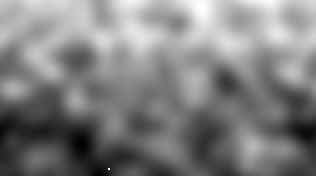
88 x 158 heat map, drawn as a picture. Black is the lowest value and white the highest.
Ninth with the lowest average: bottom left. Odd rows or columns: none. Lone odd cells: 1, higher than its neighbours. Slope: up to the top. Calmest part: centre. Stripes: none.
